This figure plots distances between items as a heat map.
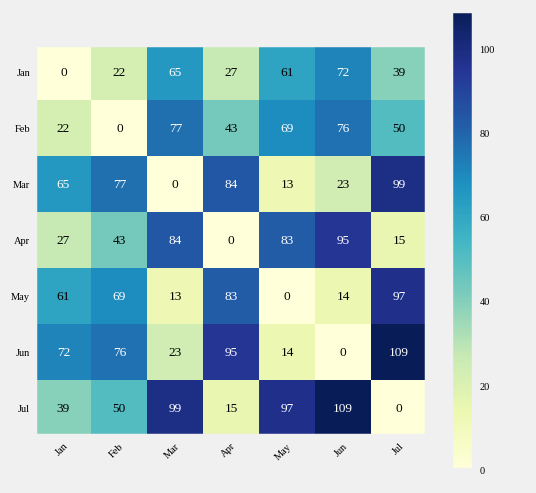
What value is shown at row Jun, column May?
14
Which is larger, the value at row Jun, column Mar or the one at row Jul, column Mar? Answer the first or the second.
the second
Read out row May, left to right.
61 69 13 83 0 14 97
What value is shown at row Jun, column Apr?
95
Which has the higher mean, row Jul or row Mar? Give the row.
Jul
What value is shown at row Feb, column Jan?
22
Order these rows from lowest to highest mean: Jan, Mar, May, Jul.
Jan, May, Mar, Jul
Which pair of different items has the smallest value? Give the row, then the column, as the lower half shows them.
May, Mar
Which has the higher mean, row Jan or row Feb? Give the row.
Feb
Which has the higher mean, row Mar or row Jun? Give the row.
Jun
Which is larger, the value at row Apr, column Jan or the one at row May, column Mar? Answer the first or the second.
the first
